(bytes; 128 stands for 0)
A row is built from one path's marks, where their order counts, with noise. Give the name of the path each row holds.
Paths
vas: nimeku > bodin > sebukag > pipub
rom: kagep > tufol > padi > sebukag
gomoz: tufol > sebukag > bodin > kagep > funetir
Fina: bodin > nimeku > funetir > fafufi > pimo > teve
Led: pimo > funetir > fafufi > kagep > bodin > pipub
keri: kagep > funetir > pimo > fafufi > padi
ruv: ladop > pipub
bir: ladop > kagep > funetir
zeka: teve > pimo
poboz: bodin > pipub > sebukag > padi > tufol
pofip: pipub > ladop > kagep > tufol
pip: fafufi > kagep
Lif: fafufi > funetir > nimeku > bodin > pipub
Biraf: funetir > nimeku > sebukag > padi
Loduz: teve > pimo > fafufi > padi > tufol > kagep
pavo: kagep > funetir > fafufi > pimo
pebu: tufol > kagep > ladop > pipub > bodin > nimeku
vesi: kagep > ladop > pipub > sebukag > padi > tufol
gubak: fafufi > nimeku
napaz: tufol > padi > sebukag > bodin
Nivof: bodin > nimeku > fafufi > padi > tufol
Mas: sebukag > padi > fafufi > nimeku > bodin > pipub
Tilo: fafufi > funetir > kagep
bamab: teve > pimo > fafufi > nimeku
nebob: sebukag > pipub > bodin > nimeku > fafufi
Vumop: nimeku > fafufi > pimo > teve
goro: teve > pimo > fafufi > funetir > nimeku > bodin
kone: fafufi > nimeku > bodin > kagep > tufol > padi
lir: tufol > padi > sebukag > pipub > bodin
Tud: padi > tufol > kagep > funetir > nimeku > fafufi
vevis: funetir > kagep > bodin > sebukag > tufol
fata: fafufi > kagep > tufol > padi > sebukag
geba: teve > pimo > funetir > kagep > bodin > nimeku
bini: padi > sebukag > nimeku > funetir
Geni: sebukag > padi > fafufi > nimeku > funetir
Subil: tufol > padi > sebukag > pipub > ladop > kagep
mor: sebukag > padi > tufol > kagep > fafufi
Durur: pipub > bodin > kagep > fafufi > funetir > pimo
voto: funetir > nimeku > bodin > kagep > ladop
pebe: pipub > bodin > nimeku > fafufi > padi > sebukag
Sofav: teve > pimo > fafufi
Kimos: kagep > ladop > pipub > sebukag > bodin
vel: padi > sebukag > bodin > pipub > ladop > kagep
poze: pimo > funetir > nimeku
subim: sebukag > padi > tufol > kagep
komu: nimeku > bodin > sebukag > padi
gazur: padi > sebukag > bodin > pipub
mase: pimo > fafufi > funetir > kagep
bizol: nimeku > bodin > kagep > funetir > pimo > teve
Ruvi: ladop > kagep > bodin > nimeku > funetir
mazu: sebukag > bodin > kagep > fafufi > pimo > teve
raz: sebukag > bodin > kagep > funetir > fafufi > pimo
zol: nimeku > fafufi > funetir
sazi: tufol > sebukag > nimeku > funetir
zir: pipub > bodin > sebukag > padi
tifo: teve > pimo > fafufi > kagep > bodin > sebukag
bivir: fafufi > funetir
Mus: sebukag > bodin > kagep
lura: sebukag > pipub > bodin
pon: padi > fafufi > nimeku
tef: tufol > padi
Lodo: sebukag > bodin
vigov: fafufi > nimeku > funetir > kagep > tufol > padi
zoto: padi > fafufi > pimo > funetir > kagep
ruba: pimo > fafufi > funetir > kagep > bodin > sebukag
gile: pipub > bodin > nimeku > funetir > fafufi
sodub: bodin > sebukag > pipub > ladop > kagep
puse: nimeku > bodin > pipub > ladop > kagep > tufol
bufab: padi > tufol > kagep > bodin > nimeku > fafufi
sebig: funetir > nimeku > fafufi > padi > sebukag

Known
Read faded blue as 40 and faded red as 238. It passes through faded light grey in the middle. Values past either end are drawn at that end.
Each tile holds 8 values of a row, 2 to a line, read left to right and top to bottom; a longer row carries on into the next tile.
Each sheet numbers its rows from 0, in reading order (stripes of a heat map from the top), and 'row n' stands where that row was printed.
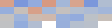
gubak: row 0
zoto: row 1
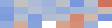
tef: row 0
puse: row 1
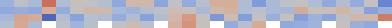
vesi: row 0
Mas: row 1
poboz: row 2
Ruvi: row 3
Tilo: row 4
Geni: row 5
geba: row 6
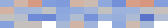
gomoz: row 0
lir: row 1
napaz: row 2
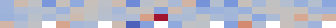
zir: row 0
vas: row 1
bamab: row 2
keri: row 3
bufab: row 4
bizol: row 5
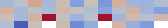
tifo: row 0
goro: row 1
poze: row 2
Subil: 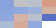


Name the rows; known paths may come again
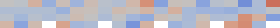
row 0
lura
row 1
vas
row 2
Lodo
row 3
pavo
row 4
puse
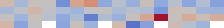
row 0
nebob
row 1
napaz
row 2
zeka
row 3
bizol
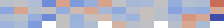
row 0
bini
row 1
gubak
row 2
pebe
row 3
vesi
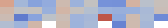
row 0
bivir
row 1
Fina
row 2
rom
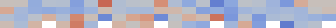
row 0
Led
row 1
pebu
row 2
Kimos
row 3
geba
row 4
tef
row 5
mor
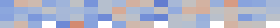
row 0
lir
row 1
Tud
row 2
vevis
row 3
komu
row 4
Lif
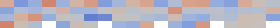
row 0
ruv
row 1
gomoz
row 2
Mus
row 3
raz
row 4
vel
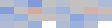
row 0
pon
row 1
Mas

